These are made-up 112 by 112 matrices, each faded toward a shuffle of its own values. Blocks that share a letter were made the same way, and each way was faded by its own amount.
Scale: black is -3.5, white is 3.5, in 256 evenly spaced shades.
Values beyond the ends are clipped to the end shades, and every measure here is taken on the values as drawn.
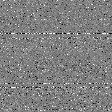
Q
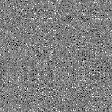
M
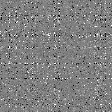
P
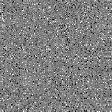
M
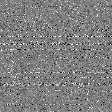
Q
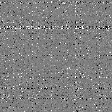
P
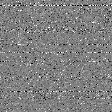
Q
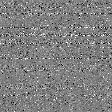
Q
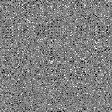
M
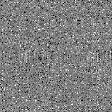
M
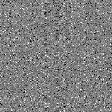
M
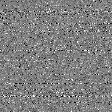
Q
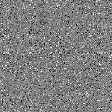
M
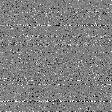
Q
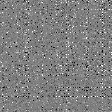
P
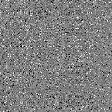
M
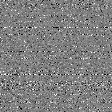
Q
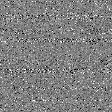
Q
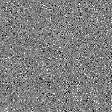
M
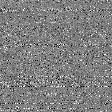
Q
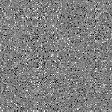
M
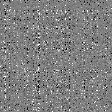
P
